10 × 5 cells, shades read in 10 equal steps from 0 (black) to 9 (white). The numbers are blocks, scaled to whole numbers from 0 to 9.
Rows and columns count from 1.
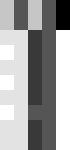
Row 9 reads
8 8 2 3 9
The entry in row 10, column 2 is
8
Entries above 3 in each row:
2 2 3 3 3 3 3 3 3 3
